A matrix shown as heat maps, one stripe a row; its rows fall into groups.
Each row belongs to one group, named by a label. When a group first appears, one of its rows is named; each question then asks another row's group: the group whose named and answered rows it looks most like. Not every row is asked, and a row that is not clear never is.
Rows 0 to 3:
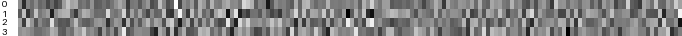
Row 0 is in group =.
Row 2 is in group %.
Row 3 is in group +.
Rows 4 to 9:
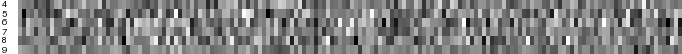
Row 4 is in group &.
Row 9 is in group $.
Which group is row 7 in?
%
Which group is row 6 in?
%
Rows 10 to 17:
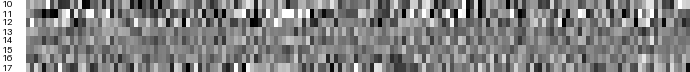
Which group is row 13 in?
$
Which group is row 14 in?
&
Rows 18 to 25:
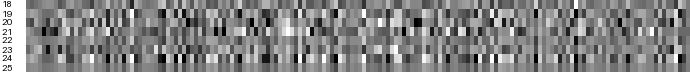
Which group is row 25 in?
+
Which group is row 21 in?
&
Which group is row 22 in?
+
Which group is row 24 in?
+
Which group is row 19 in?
+
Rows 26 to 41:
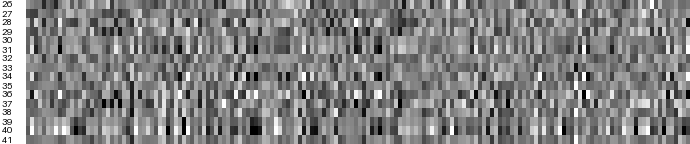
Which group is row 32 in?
%
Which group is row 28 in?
%
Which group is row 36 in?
%
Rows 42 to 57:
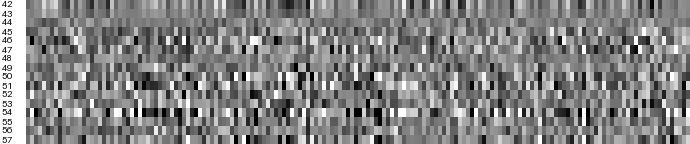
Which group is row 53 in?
$
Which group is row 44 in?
&
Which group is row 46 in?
=
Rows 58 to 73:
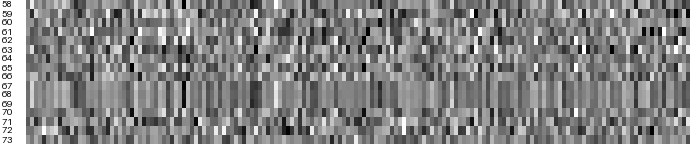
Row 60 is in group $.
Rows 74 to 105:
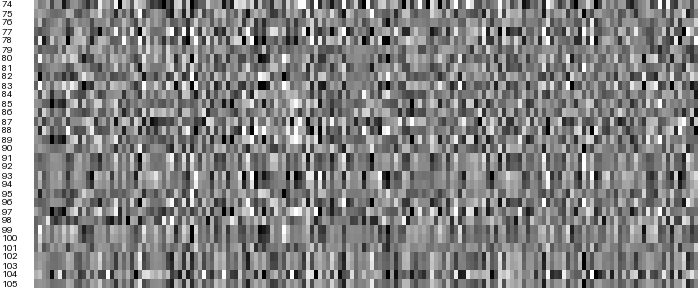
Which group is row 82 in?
=
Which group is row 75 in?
+
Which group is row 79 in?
$
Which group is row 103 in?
+
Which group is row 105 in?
+
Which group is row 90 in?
+
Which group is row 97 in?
&
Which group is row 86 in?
%
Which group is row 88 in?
%
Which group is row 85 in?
&
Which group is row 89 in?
&
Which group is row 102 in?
+
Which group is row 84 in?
%
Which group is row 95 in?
=
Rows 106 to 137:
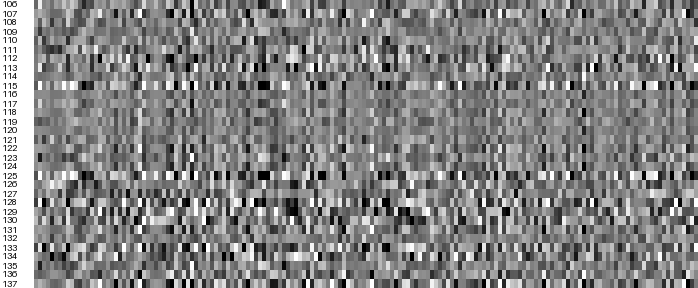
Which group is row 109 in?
=
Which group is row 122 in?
+
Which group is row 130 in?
%
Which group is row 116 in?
+
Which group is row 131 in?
+
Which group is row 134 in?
&
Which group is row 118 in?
+
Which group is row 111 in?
&
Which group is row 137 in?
+
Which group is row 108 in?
%
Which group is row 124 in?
+
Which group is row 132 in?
%
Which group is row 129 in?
$
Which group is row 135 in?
=
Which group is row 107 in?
+
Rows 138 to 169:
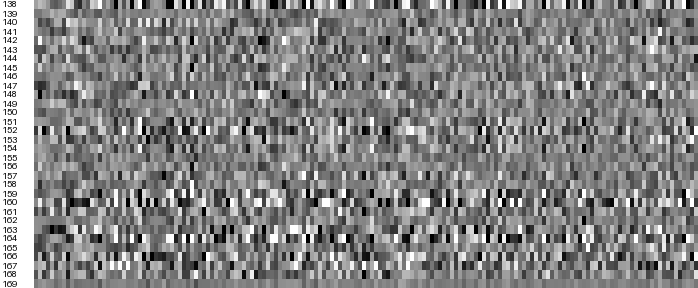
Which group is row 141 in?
&
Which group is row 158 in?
=
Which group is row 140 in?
$
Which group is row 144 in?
%
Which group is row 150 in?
$
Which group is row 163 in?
&
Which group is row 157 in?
&
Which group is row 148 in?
=
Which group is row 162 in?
+
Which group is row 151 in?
+
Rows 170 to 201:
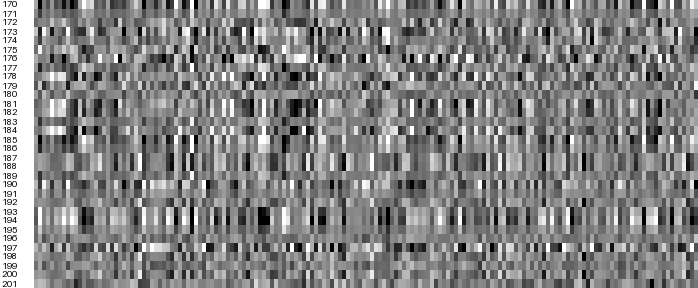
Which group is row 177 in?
=
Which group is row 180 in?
%
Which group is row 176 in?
&
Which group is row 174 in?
%
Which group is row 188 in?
+
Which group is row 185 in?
=
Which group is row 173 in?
%
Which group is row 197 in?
%
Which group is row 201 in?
$
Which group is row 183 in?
=
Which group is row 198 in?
+
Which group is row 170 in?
=
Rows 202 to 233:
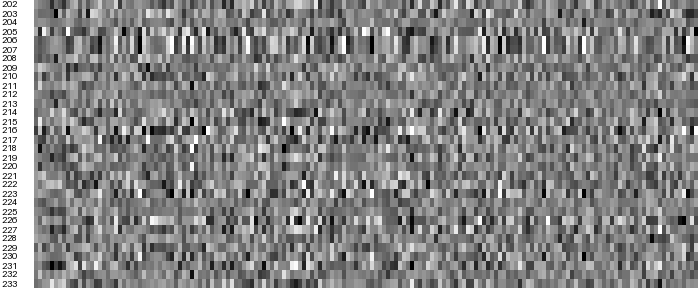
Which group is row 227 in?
&
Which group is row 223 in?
+
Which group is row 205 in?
%
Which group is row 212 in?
&
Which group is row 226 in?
%
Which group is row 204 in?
+
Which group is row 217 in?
$
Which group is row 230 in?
+
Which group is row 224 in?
$
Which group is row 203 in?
$
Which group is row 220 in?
=
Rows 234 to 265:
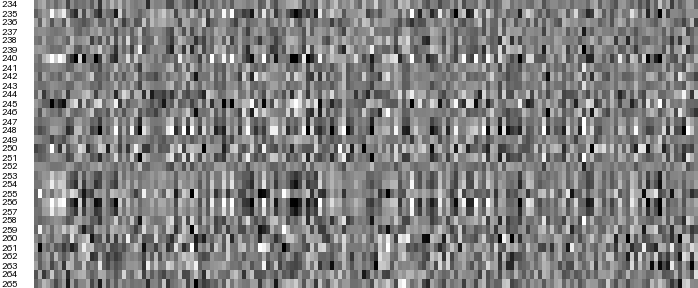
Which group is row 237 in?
+
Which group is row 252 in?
+
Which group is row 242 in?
%
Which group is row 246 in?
%
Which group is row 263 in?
$
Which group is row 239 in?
+
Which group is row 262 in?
$
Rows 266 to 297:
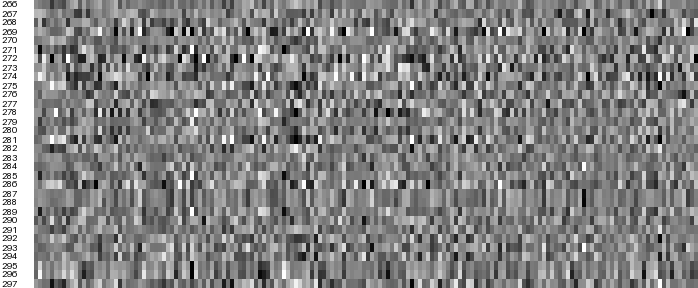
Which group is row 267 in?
$
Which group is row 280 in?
$
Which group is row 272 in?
%
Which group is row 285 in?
=
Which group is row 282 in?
&
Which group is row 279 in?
=
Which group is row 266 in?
&
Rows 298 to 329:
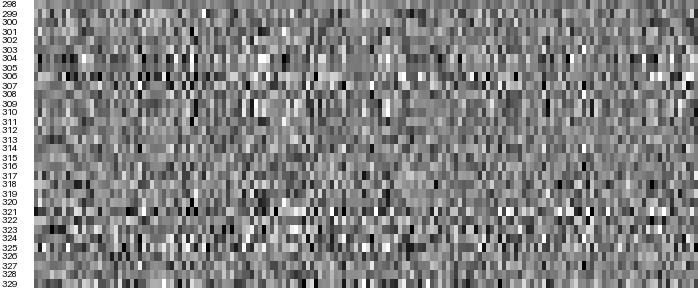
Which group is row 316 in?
+
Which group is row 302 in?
%
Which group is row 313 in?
&
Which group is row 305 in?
=
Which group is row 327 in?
+
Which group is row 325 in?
%
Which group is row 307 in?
+
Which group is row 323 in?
&
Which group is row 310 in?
%
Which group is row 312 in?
%
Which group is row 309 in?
%
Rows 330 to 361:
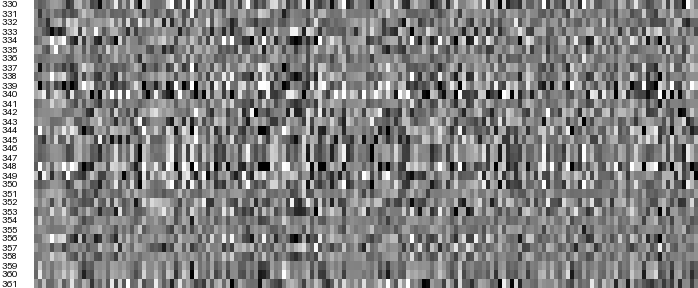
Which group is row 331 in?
=
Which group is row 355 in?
+
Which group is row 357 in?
&
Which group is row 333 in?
&
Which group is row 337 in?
=
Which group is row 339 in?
=
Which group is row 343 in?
+
